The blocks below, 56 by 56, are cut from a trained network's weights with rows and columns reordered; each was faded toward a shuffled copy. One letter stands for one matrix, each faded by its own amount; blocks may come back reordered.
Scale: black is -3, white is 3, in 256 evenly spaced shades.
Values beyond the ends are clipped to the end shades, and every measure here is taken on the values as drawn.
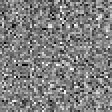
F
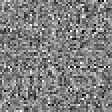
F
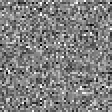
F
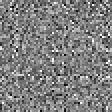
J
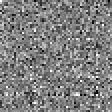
J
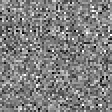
F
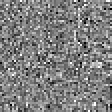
J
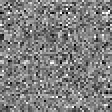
F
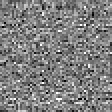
F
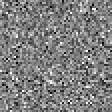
J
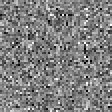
J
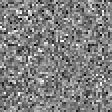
F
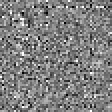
J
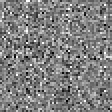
J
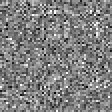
F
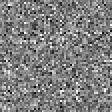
J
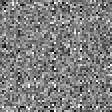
J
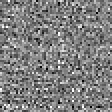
F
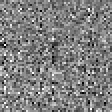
J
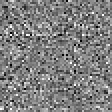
J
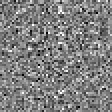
F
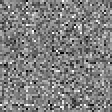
J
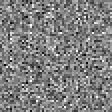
J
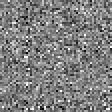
F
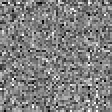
J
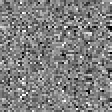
J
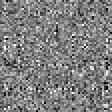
J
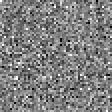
F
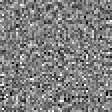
F
